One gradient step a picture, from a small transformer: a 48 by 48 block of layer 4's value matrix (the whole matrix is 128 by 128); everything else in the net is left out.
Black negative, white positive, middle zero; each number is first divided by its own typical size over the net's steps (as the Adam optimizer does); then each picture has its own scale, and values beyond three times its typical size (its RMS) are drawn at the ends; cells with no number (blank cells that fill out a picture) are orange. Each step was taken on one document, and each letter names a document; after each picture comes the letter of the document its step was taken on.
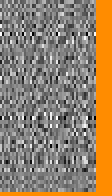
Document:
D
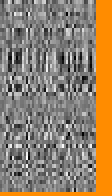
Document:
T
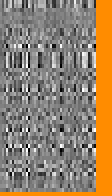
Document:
T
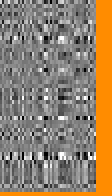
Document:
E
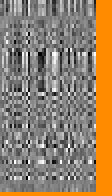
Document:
T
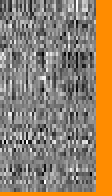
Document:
T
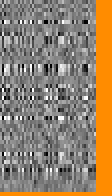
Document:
E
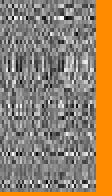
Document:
D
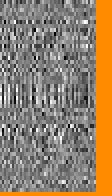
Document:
D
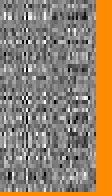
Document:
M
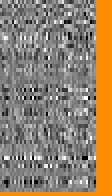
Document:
E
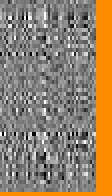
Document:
M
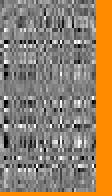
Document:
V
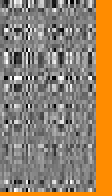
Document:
T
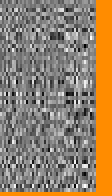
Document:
D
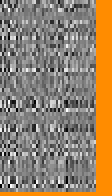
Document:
D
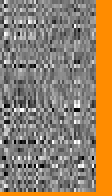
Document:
V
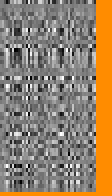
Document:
T
